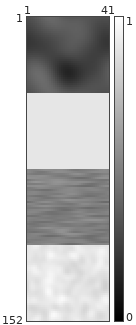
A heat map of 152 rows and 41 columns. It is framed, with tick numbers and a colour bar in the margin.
The table splits into 4 rows of 1 panel. Panel 1,1: low, smooth. Panel 2,1: very high, flat. Panel 3,1: middling, streaked across, faint in contrast. Panel 4,1: very high, blotchy, faint in contrast.
